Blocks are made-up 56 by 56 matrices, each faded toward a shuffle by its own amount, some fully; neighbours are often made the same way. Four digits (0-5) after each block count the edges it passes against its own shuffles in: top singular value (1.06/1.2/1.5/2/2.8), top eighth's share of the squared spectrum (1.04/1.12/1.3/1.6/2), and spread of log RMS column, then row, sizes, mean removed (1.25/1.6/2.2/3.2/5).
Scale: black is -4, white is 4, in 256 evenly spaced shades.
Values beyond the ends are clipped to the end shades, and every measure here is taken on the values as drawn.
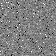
1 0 0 0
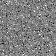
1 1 0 0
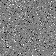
0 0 0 0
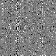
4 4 2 1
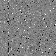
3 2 0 0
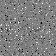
2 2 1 0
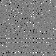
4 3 1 1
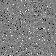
1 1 0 0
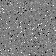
1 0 0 0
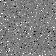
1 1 0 0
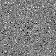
3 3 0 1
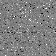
2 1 0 1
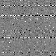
4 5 1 3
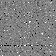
3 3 0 1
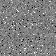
2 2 0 1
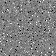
1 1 0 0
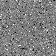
0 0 0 0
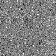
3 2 0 1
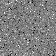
0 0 0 0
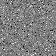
0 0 0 0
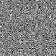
3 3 1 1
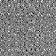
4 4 2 2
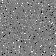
0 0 0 0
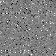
3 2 0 1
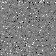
2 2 0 0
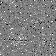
2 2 0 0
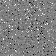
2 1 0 0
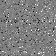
2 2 0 1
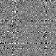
4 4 3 3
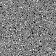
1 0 0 0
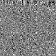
3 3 2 2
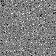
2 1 0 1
